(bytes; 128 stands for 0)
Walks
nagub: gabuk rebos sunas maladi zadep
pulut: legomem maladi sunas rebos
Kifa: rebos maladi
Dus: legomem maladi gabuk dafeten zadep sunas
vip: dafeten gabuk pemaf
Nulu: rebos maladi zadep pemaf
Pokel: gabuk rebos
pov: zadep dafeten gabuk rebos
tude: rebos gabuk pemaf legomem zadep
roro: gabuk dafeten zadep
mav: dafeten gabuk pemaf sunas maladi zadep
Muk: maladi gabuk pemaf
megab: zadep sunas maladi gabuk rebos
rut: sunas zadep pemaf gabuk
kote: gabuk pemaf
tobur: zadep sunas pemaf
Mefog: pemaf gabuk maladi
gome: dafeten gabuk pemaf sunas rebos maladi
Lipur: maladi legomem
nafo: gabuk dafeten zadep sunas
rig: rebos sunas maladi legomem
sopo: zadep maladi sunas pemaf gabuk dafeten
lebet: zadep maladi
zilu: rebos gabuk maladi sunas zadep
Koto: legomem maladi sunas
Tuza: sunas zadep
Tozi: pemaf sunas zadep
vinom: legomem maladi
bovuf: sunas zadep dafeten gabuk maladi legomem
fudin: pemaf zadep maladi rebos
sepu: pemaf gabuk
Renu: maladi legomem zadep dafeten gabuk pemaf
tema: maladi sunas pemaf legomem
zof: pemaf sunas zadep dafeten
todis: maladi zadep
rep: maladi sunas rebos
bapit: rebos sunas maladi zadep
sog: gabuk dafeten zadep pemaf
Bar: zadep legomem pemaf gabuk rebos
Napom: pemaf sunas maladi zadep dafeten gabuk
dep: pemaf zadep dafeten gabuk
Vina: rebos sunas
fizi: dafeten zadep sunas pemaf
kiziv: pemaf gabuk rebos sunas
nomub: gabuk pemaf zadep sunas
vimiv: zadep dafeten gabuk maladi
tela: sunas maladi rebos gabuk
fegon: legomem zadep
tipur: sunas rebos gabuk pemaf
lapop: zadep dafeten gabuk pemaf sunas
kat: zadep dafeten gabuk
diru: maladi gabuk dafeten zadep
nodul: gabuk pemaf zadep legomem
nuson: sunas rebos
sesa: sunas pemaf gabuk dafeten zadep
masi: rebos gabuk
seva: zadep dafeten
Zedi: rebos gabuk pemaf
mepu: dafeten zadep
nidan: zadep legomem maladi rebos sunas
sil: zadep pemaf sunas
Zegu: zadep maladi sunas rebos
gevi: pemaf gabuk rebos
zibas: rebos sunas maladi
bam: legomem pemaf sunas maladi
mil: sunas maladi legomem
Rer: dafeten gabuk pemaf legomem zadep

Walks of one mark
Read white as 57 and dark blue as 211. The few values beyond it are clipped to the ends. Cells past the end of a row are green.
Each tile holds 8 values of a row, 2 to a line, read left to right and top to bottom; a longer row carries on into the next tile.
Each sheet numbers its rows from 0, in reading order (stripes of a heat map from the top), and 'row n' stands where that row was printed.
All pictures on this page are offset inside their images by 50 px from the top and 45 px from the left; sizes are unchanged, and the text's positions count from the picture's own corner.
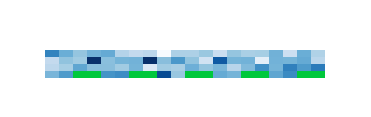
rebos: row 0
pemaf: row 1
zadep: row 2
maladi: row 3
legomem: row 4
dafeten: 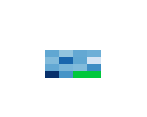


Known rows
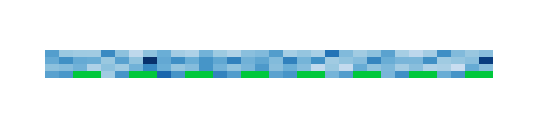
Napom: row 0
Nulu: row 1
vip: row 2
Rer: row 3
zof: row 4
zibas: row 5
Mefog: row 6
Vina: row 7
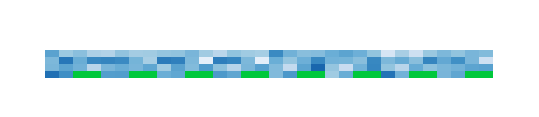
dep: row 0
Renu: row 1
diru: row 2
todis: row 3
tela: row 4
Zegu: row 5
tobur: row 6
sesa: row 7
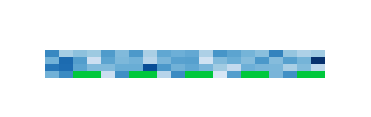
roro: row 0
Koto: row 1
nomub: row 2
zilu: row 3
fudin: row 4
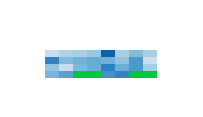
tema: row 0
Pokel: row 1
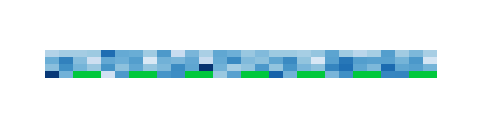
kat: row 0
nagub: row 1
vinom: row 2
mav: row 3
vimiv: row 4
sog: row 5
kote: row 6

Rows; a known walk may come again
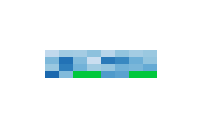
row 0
seva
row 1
Renu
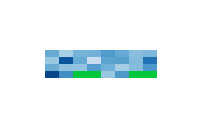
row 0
mepu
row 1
gome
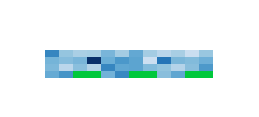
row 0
gevi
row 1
nodul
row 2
Muk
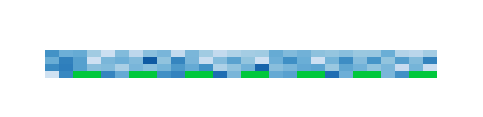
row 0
nafo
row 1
Bar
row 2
fegon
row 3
lebet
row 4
sesa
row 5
pov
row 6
Tozi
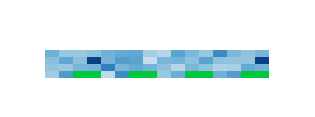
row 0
tude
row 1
nomub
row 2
nidan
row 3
masi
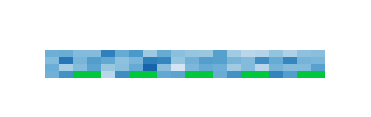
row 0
fizi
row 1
pulut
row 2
rep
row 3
Mefog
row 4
Rer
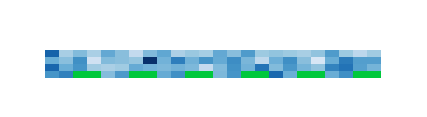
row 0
Pokel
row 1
Zedi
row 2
zof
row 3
Dus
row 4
vimiv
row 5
sog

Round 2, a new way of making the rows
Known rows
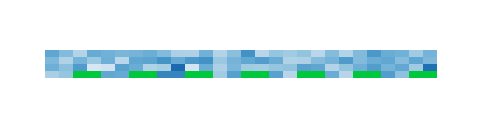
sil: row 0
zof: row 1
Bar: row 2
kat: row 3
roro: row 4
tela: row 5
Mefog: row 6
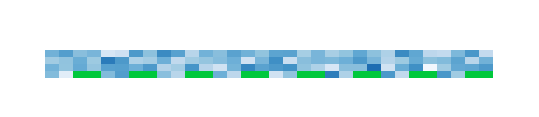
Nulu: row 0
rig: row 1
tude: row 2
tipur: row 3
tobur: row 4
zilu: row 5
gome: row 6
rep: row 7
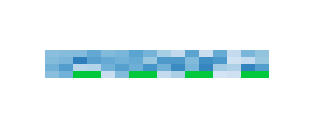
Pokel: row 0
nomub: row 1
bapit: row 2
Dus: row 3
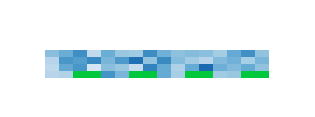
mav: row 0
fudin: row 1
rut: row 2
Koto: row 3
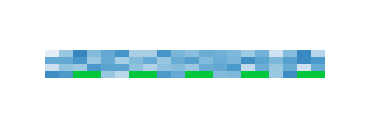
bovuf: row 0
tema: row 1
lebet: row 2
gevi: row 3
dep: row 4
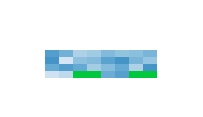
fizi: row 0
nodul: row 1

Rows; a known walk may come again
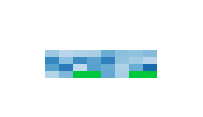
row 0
kiziv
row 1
rut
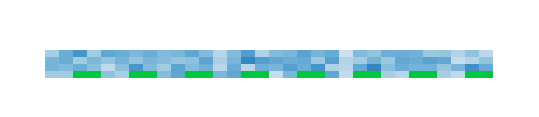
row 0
Koto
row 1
Zedi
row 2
seva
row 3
vimiv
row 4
nomub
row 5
diru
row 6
todis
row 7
nafo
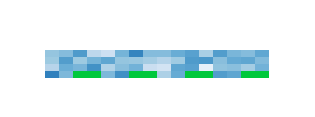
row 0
Zegu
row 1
Renu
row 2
lapop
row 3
lebet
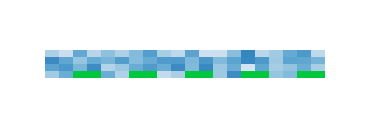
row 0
zibas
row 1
tela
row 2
bapit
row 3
dep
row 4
vip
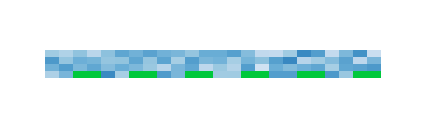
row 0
Vina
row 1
Kifa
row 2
Tozi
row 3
Rer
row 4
mil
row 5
rep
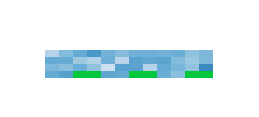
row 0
Lipur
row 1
zof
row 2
sepu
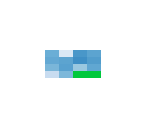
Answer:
megab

